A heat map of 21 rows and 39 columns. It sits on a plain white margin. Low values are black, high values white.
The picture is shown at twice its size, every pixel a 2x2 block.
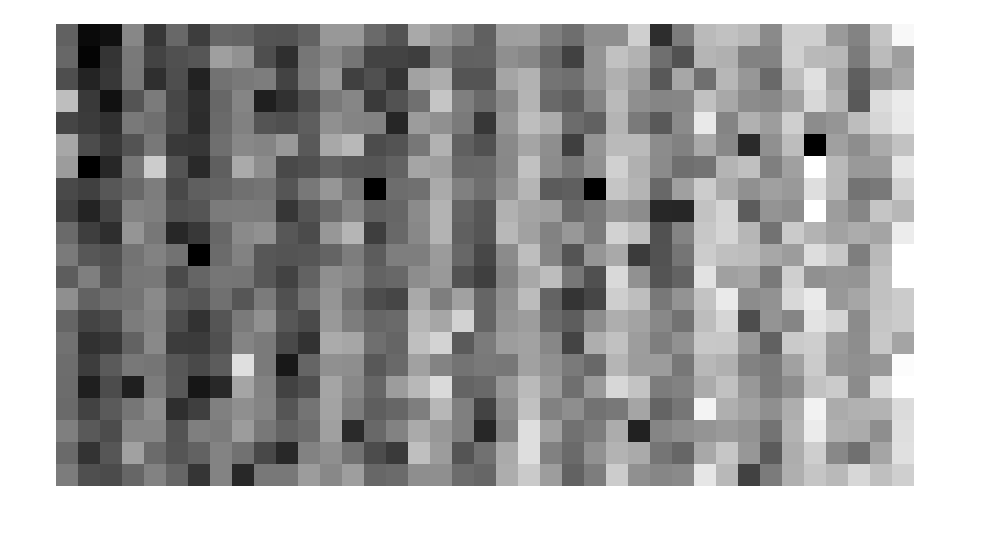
Stripes: upright, repeating 9 times. Ninth with the lowest average: top left. Odd rows or columns: none. Histogram: bell-shaped. Slope: up to the right.
